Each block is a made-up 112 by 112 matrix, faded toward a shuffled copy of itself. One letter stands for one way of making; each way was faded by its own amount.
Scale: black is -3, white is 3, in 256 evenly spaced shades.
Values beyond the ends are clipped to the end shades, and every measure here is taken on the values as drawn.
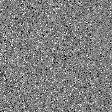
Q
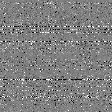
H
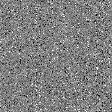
Q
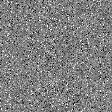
Q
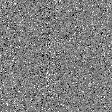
Q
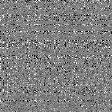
H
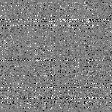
H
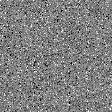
Q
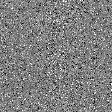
Q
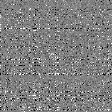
H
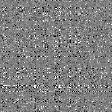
H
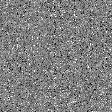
Q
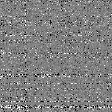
H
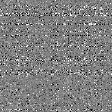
H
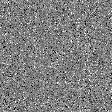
Q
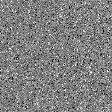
Q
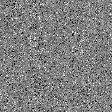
Q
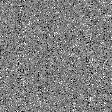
Q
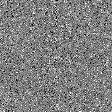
Q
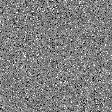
Q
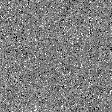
Q
